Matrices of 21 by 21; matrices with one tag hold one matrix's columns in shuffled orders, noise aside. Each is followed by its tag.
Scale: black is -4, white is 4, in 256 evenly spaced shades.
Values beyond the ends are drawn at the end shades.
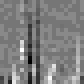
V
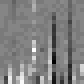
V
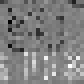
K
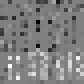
K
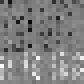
K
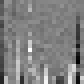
V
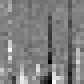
V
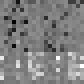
K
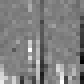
V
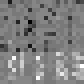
K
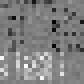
K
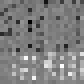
K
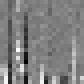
V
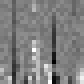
V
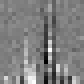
V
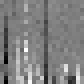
V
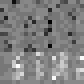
K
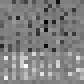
K
